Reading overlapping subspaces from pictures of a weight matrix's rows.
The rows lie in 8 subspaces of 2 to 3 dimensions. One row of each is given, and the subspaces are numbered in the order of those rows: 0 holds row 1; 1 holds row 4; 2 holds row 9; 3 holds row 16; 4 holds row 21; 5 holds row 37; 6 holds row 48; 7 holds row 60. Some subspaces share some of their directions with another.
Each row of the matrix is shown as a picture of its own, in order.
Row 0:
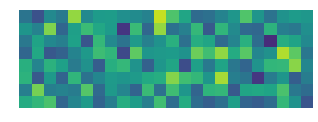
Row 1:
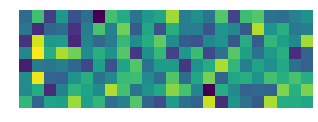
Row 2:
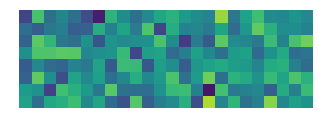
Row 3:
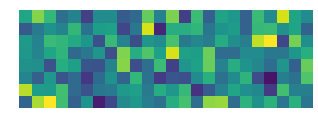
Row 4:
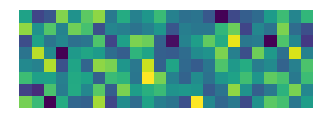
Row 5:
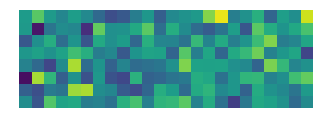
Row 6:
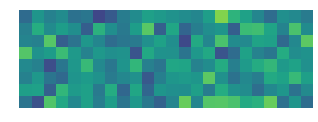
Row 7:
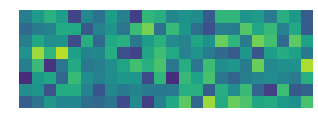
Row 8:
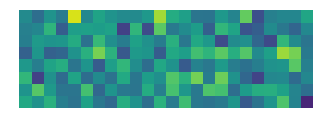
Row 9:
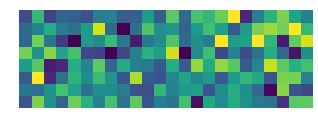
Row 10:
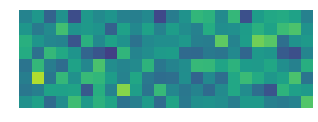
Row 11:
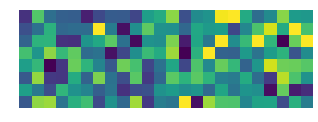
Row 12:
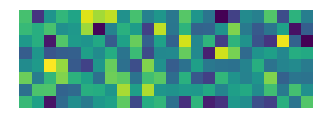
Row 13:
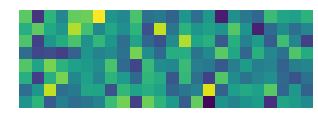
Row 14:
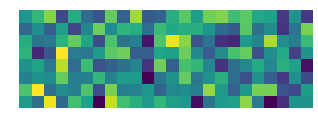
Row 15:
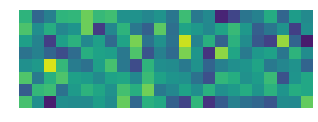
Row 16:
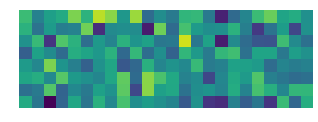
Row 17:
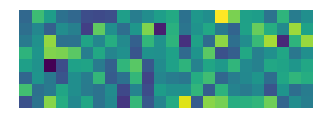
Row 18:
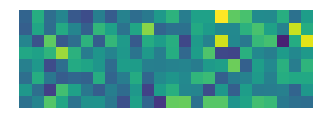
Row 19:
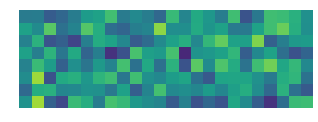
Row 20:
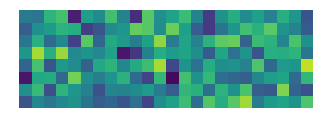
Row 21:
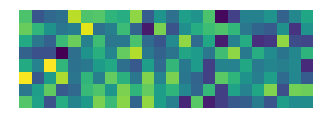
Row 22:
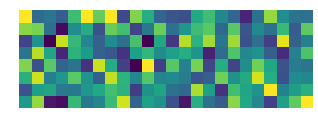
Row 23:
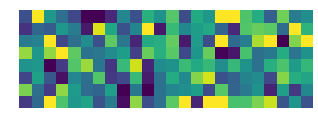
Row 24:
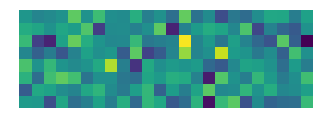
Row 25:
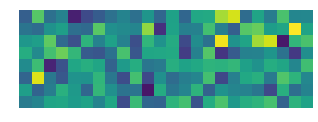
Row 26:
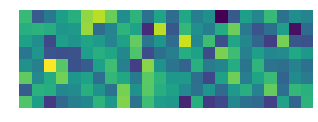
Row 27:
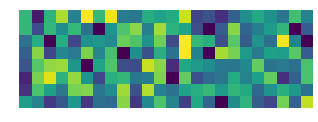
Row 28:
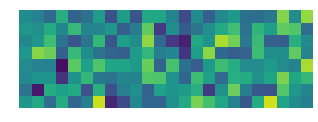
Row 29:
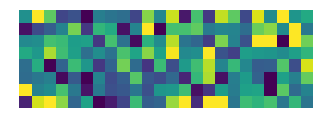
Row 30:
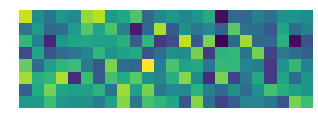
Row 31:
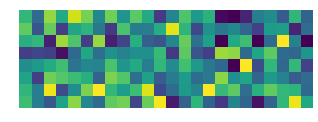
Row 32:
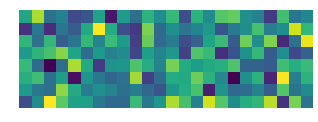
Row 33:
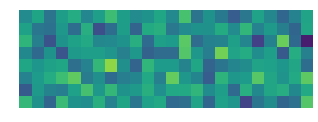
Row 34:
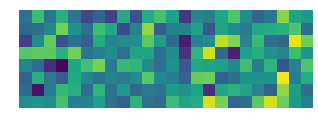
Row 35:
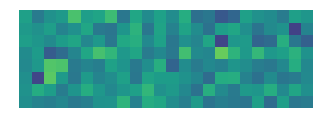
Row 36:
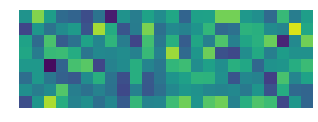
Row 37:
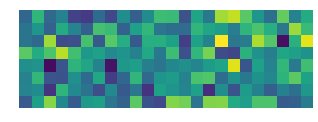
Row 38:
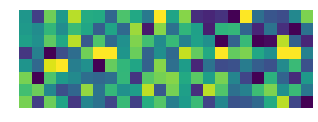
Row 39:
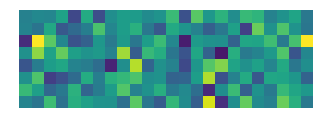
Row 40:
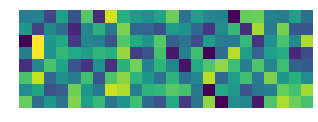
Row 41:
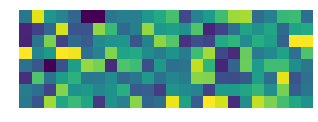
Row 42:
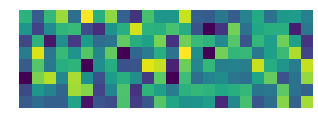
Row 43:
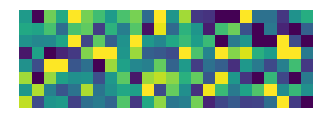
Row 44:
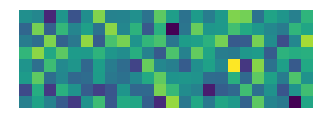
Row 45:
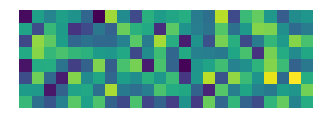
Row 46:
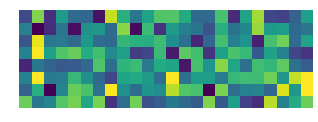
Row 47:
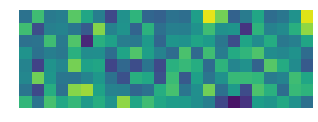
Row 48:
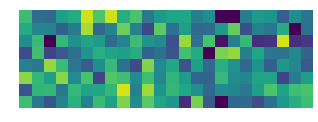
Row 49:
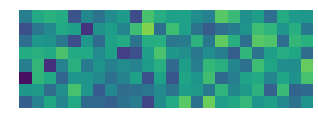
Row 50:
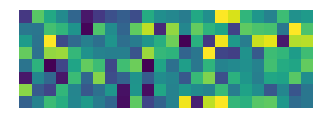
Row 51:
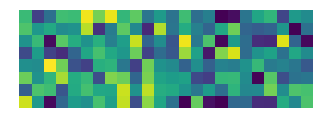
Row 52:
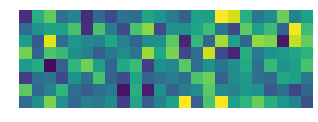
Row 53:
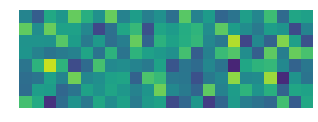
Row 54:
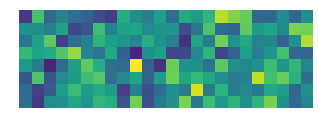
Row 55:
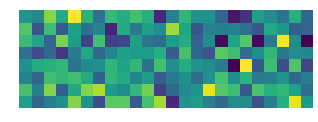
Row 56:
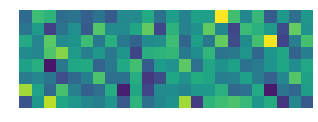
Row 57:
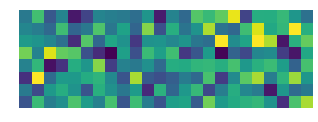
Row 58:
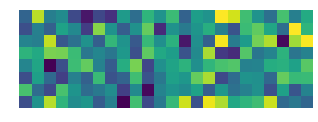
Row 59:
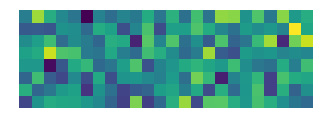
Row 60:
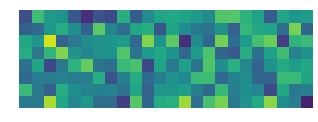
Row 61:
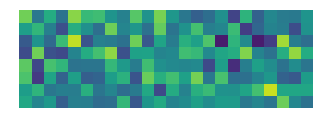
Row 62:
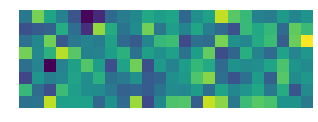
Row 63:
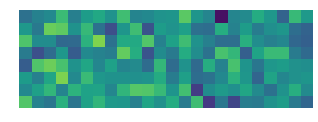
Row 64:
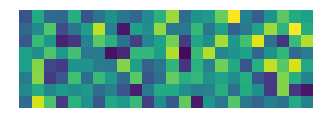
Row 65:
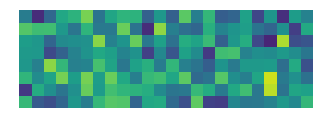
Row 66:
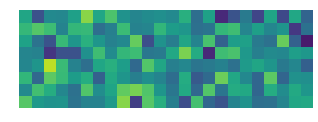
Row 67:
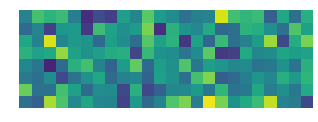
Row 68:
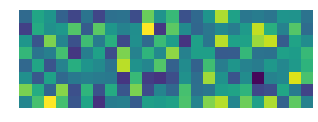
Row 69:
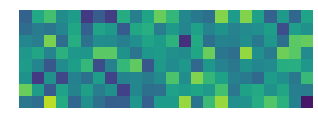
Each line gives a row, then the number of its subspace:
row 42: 4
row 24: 0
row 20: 4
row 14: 1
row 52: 6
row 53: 6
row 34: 1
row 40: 0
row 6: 3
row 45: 6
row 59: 3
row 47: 4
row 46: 0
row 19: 2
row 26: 5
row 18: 5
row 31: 5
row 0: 2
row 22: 7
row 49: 4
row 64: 2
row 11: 2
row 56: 1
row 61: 7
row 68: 3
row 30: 6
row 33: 0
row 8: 2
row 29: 3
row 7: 4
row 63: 7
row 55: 5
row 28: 1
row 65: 3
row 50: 6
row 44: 5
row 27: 4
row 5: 4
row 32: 6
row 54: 3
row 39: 0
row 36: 6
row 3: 3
